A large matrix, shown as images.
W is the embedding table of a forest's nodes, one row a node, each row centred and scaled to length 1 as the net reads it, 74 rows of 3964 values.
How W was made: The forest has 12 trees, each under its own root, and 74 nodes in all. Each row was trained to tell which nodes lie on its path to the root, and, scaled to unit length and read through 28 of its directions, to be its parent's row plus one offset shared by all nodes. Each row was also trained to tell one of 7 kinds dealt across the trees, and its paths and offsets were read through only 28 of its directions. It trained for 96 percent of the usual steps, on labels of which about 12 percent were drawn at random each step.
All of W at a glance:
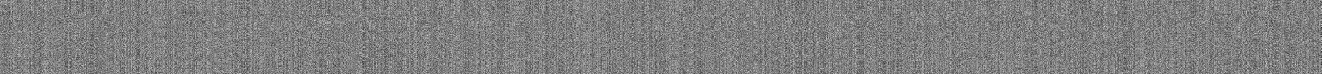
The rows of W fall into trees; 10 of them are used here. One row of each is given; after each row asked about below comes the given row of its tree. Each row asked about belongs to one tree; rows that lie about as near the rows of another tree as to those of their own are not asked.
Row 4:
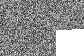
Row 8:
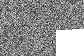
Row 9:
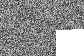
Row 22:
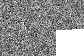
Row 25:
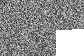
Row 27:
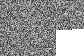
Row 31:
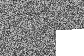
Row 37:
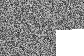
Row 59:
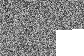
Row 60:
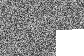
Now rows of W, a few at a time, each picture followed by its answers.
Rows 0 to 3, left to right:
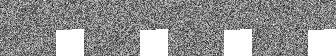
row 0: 8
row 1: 37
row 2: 27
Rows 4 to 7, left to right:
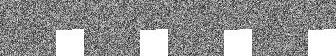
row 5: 37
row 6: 8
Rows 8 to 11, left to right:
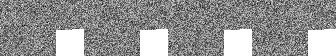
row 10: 27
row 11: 4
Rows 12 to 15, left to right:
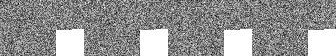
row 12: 25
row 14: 22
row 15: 25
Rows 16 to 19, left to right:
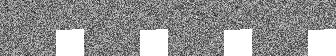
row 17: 4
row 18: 31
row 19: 60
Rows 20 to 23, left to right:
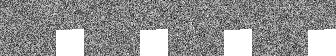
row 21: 22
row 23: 22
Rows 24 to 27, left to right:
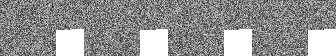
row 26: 37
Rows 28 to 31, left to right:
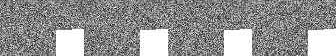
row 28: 59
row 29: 8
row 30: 25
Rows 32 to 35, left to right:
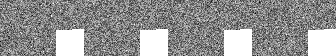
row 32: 8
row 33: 27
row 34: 4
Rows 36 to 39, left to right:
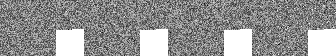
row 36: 27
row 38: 9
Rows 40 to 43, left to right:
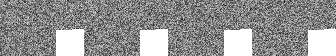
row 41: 4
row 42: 22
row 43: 60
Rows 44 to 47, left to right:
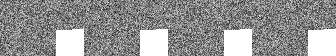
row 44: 31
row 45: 8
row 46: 9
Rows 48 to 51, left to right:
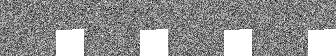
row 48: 31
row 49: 8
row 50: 4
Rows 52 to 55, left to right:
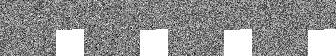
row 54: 22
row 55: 31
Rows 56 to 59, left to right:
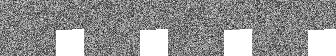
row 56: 31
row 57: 59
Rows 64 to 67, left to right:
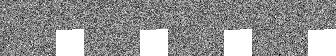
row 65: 60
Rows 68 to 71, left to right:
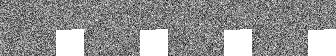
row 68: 25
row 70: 8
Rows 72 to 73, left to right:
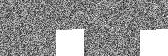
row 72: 27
